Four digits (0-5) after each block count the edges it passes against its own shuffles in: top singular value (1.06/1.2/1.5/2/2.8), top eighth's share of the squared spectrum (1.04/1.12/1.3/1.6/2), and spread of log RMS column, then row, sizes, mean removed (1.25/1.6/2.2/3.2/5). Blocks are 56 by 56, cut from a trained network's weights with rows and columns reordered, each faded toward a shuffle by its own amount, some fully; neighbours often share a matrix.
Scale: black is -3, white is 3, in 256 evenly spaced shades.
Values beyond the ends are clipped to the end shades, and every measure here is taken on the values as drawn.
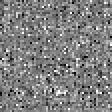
2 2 0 2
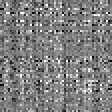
3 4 0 4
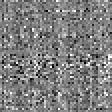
3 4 0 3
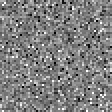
0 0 0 0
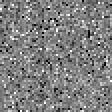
0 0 0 0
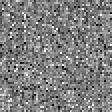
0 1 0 0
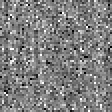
2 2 0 2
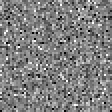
0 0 0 0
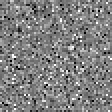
0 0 0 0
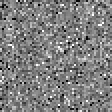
0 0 0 0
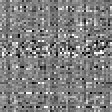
3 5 0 4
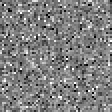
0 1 0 0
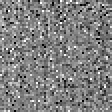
1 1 0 0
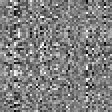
4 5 3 2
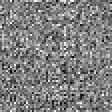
3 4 2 1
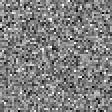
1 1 0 0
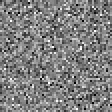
1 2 0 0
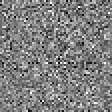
2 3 1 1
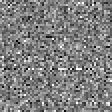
2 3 1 2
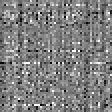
3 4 0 3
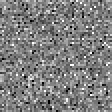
1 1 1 0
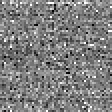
2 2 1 0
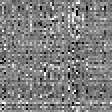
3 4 4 1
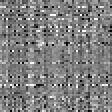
3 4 0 4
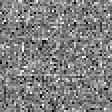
1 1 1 0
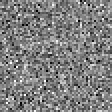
1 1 0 0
